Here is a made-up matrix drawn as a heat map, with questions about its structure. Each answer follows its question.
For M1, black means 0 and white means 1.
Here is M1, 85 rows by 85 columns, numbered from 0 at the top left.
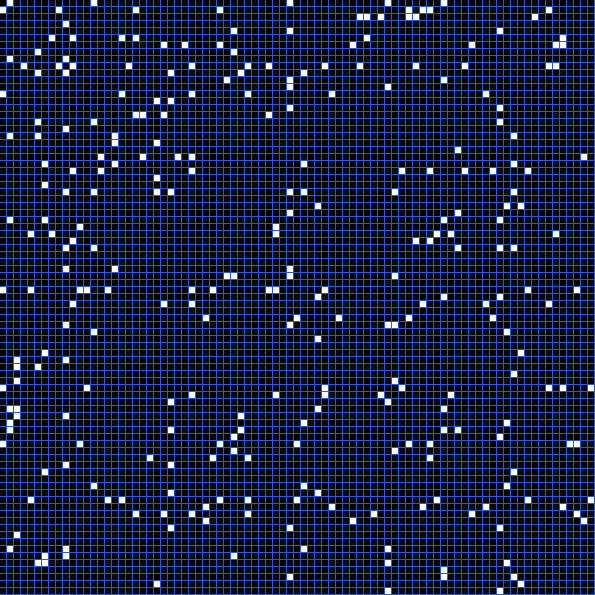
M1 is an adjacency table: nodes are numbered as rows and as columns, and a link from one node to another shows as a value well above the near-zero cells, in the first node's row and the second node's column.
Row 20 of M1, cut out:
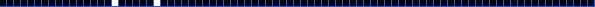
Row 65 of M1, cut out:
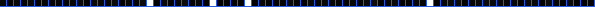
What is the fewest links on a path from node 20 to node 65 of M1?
5
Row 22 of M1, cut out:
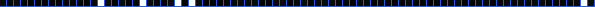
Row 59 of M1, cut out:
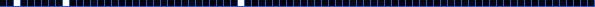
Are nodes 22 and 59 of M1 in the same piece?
yes
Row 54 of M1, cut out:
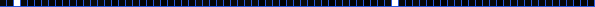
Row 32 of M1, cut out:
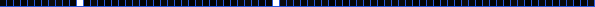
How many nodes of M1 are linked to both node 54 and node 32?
0
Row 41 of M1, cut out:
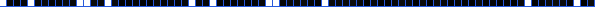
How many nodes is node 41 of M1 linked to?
12
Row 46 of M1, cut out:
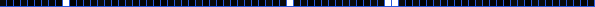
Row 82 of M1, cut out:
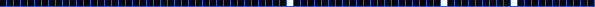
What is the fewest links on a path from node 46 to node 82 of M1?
2
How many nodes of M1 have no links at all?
8
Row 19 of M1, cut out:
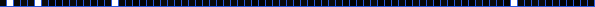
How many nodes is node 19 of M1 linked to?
4
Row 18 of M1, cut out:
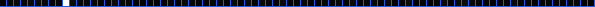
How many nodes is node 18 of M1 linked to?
1
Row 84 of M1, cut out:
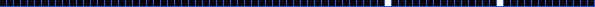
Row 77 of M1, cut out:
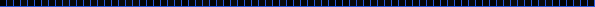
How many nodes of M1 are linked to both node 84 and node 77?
0
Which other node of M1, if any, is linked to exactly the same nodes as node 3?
node 18
